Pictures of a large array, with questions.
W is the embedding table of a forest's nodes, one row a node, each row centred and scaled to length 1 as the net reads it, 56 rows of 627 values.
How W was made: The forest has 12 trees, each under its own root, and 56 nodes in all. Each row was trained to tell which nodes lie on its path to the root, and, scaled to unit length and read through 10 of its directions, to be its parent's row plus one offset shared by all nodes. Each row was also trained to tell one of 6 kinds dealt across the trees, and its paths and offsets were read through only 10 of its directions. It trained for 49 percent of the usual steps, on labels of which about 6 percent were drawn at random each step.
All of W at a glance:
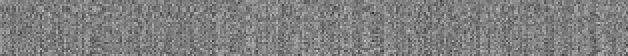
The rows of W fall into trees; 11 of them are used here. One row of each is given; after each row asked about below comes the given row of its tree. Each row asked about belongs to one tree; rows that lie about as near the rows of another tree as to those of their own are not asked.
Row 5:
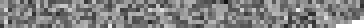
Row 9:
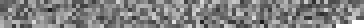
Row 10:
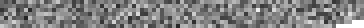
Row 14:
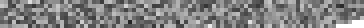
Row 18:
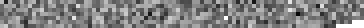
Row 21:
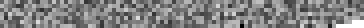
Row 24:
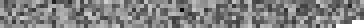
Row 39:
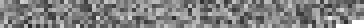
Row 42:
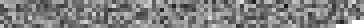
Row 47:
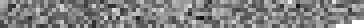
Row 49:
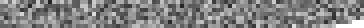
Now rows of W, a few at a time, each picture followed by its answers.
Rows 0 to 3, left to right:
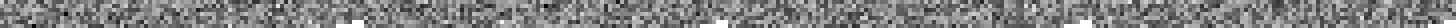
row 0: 47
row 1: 42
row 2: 49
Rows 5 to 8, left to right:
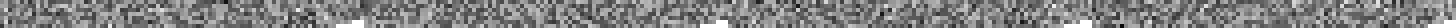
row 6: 9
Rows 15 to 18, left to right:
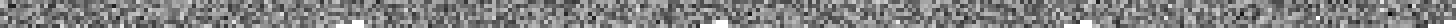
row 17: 39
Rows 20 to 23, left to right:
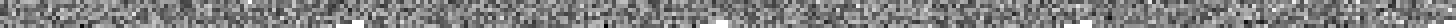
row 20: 24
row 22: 39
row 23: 47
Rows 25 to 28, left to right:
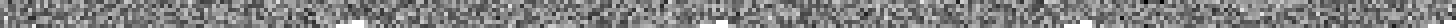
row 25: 5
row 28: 47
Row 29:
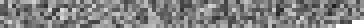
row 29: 24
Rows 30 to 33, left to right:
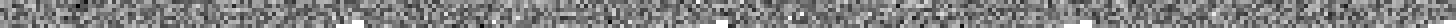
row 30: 10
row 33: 14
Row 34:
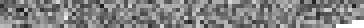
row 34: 9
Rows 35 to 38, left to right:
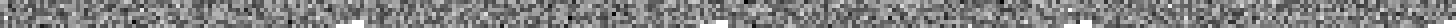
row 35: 5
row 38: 42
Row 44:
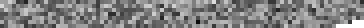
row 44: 47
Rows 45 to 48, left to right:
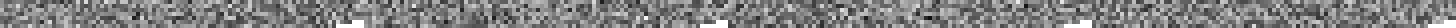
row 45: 39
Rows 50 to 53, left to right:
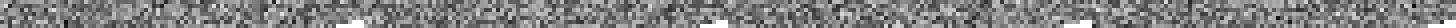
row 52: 14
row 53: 47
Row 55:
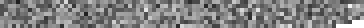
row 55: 39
